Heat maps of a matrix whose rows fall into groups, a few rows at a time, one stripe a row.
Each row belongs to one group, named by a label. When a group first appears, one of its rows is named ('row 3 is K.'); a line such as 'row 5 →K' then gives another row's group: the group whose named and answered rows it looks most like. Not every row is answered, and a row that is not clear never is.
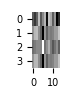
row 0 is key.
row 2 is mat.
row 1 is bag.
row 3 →bag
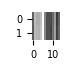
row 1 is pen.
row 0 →pen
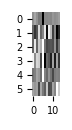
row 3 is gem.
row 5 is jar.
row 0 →bag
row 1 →key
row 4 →mat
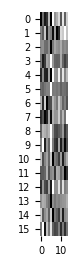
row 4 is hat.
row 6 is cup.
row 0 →hat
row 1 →jar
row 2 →bag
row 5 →mat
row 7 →hat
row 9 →pen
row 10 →gem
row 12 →hat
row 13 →bag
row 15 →pen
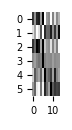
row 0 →hat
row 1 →gem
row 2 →hat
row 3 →bag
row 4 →gem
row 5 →gem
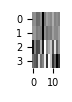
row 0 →bag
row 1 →bag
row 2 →hat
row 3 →key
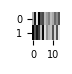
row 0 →cup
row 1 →hat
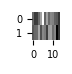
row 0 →mat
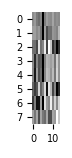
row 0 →bag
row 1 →bag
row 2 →key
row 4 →cup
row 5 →key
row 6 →hat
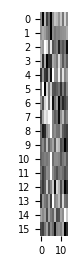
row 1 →bag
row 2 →gem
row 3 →cup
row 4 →hat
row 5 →pen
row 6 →gem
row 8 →mat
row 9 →key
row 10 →mat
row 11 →mat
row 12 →key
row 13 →hat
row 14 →jar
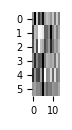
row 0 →cup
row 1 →pen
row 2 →pen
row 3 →cup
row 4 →hat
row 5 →bag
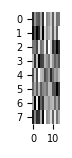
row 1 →hat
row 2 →key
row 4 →pen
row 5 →key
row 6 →cup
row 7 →hat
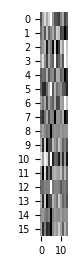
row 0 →pen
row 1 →key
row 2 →jar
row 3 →jar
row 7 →key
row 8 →bag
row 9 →cup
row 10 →gem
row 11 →cup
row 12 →mat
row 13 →cup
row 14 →bag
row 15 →cup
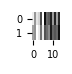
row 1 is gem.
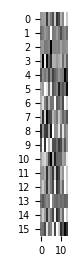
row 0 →jar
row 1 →mat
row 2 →bag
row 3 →cup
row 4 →key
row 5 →gem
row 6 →jar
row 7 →cup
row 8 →hat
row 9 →pen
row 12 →jar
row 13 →mat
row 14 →jar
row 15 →key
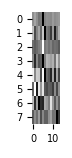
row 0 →bag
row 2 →mat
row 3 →cup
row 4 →gem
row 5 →pen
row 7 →key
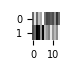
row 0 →pen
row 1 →hat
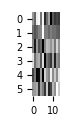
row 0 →gem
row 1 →mat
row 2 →cup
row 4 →hat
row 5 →jar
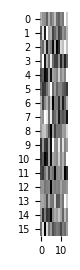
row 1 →pen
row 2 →jar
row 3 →pen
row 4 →hat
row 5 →mat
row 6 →gem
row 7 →gem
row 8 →bag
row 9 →hat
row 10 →hat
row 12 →bag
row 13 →jar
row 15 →pen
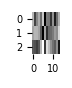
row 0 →gem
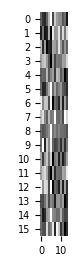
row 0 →mat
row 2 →cup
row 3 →bag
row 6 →gem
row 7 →jar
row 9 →pen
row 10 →gem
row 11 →bag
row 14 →mat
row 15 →key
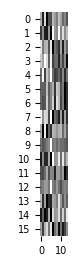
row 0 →cup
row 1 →hat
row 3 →gem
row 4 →pen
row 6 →key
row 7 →gem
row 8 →cup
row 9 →mat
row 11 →key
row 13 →cup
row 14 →hat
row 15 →gem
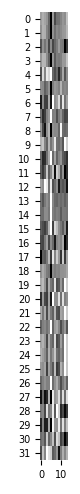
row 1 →bag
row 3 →bag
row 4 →pen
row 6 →hat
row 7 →mat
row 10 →mat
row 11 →key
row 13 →mat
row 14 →mat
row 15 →mat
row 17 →hat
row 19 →jar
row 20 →hat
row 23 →jar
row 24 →jar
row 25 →jar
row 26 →mat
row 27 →hat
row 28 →key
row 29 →hat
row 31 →pen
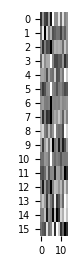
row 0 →hat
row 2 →cup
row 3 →pen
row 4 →jar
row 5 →mat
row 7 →cup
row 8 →jar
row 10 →mat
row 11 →key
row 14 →jar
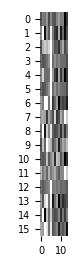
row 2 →pen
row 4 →pen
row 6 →gem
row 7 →jar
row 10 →key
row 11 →jar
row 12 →mat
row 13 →gem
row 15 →gem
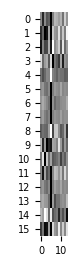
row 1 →hat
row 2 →hat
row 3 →gem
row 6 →bag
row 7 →bag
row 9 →cup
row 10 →pen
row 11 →cup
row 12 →bag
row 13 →bag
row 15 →hat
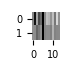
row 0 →cup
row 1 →bag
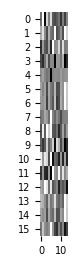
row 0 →pen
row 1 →jar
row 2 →hat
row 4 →bag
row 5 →jar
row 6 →jar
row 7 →mat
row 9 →key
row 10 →gem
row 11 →hat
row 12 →gem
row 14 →jar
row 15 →pen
